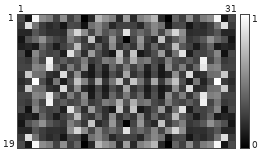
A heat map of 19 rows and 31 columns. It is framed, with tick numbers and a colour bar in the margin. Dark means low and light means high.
Odd rows or columns: none. Mirror symmetry: left to right and top to bottom. Grain: fine. Slope: none.
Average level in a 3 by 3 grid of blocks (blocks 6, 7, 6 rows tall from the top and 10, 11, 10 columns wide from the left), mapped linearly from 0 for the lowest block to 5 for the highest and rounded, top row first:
030
505
030
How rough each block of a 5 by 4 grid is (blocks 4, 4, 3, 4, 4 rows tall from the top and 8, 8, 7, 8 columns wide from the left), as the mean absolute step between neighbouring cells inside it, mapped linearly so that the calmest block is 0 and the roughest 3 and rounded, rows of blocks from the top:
0110 | 0110 | 3213 | 0110 | 0110
